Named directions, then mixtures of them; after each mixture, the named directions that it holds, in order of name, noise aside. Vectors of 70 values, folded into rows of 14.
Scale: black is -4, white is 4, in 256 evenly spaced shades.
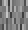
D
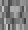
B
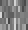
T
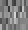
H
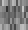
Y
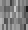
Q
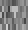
B, H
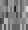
D, Q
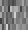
B, H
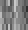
Q, T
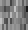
Q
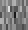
B, H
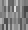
D, Q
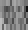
Q, Y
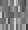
T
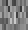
H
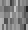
Q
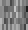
Q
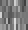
T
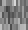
T, Y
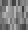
Y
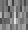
H, T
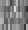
Q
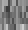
B, Y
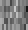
Q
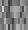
B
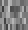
B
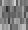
T, Y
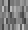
B, D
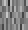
D
